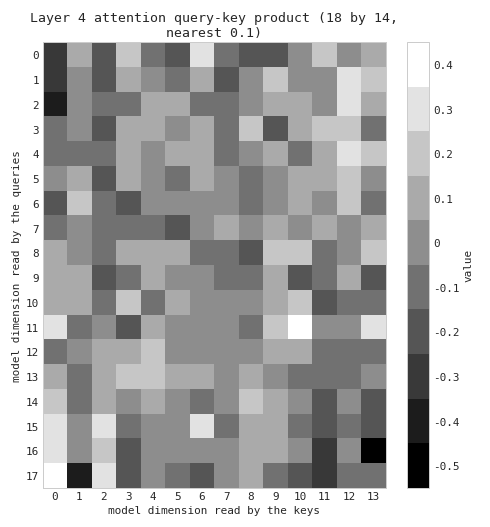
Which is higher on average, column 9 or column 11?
column 9
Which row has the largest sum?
11
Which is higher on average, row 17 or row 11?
row 11
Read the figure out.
Title: Layer 4 attention query-key product (18 by 14, nearest 0.1)
x-axis: model dimension read by the keys, ticks 0 1 2 3 4 5 6 7 8 9 10 11 12 13
y-axis: model dimension read by the queries, ticks 0 1 2 3 4 5 6 7 8 9 10 11 12 13 14 15 16 17 (0 at the top)
Colour bar: value, ticks -0.5 -0.4 -0.3 -0.2 -0.1 0 0.1 0.2 0.3 0.4
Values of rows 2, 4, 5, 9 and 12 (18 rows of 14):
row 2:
-0.4 0 -0.1 -0.1 0.1 0.1 -0.1 -0.1 0 0.1 0.1 0 0.3 0.1
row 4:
-0.1 -0.1 -0.1 0.1 0 0.1 0.1 -0.1 0 0.1 -0.1 0.1 0.3 0.2
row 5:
0 0.1 -0.2 0.1 0 -0.1 0.1 0 -0.1 0 0.1 0.1 0.2 0
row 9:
0.1 0.1 -0.2 -0.1 0.1 0 0 -0.1 -0.1 0.1 -0.2 -0.1 0.1 -0.2
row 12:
-0.1 0 0.1 0.1 0.2 0 0 0 0 0.1 0.1 -0.1 -0.1 -0.1
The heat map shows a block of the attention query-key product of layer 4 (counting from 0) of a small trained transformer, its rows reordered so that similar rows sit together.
